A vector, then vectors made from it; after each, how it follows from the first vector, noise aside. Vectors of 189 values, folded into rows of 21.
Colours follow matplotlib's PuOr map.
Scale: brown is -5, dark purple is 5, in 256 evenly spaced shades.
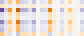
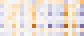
reversed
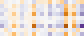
reversed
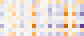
reversed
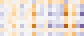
reversed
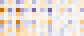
sign-scrambled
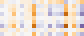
reversed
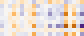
reversed
